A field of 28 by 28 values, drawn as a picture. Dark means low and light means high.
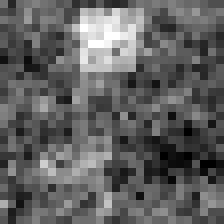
The ninth with the highest average is the top middle. There are no regular stripes. On average the colour sits 40% of the way up the scale. The field is mottled with small blotches. An odd patch, higher than its surroundings, sits in the top middle.
